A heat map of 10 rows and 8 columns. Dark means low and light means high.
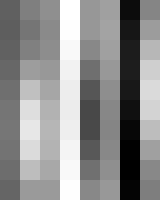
Ninth with the lowest average: bottom right. Ninth with the highest average: top middle. Calmest part: top left. Grain: streaks running down.
